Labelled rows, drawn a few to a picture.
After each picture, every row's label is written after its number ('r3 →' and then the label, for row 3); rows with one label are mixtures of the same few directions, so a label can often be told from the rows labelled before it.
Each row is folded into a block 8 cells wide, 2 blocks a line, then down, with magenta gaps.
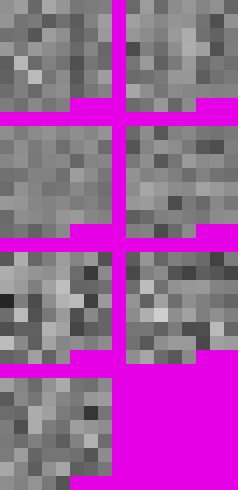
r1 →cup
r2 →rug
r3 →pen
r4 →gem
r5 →rug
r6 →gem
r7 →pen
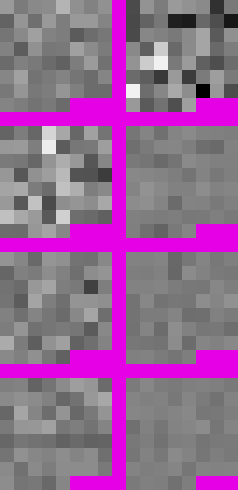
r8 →pen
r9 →gem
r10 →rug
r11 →gem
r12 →pen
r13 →rug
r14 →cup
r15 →rug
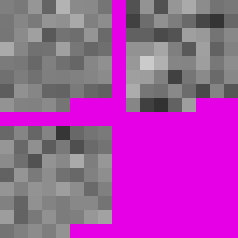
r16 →pen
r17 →gem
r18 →pen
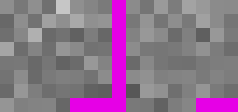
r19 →pen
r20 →pen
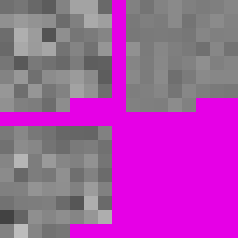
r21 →cup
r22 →rug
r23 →gem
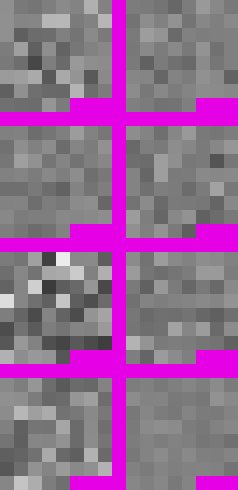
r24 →gem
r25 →cup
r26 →cup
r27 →pen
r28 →pen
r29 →gem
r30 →gem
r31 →cup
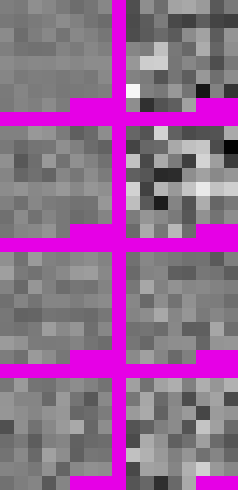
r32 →cup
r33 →gem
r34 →cup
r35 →cup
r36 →gem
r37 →gem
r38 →rug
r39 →pen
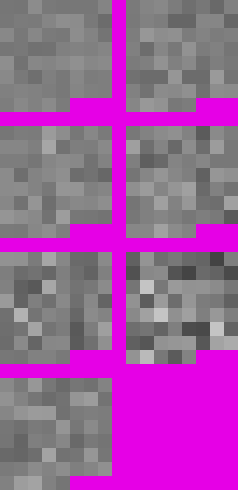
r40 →cup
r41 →gem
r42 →rug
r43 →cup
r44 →cup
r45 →gem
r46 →gem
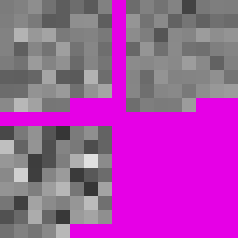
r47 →gem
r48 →pen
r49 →pen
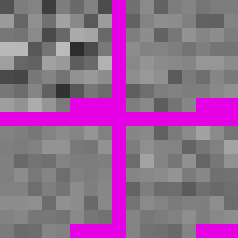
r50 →pen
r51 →gem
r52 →gem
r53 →cup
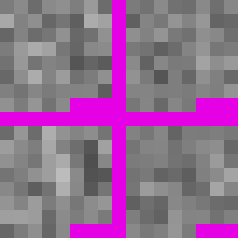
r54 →cup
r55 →cup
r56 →rug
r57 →rug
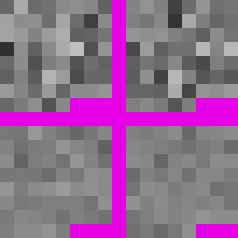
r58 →rug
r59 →rug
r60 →cup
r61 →pen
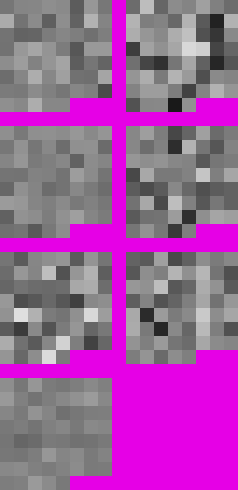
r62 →cup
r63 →rug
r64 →pen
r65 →rug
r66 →rug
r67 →cup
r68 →gem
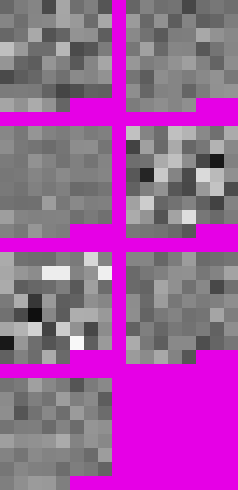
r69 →pen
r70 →pen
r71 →gem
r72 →pen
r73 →gem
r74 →pen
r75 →cup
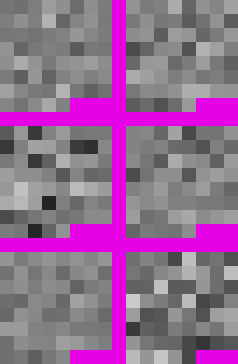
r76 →rug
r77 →pen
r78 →gem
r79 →pen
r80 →pen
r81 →pen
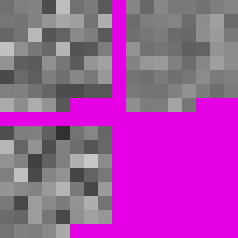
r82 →pen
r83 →rug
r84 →pen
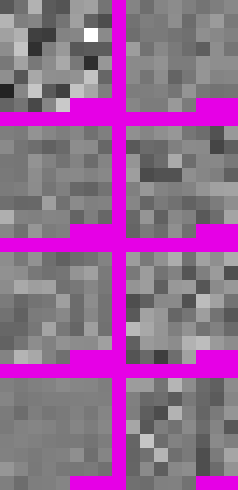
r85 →pen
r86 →rug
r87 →gem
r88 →cup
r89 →gem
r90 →pen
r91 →gem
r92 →cup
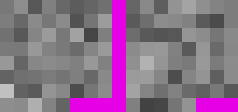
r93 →pen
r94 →gem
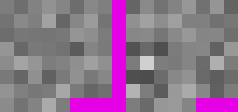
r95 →rug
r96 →rug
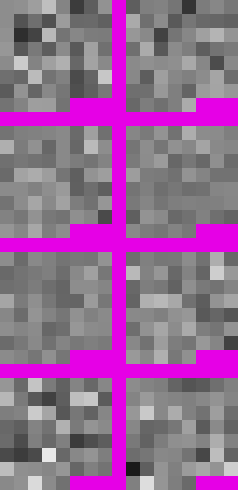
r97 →cup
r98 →pen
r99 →cup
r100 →pen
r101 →rug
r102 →cup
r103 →gem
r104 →gem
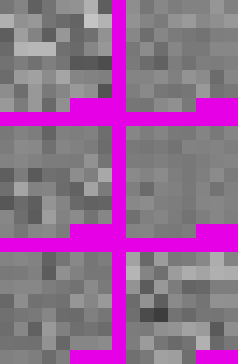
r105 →cup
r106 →gem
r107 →rug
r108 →rug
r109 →rug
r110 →gem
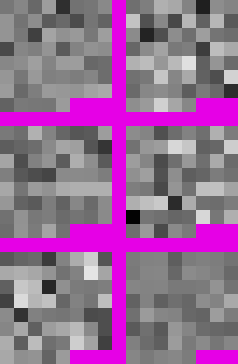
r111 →pen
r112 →cup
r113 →cup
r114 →gem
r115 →cup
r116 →rug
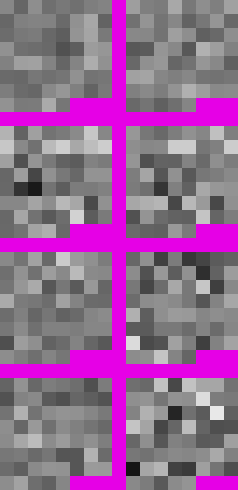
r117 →rug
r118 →pen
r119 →gem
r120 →gem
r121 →pen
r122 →pen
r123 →gem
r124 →pen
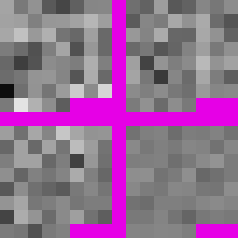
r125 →gem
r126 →cup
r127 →pen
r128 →pen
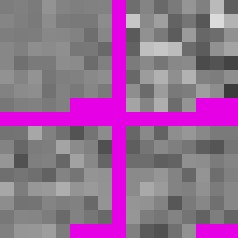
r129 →rug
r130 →cup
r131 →cup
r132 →gem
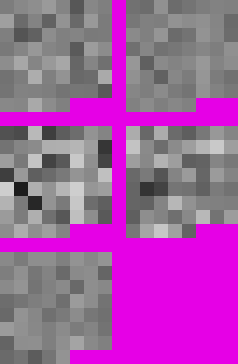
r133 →cup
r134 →cup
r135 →cup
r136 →gem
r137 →pen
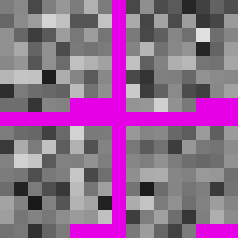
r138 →gem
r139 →pen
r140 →cup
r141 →rug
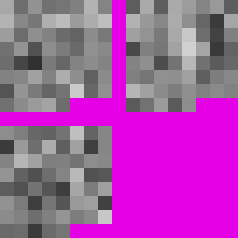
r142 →gem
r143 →rug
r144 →cup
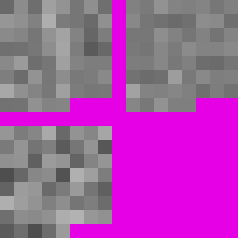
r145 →rug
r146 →gem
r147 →pen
